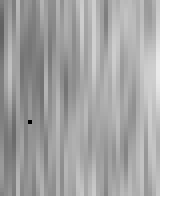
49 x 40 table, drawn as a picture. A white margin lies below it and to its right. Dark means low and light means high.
Streaks run downward. There is an overall slope up to the right. A single lone cell is far lower than the cells round it.
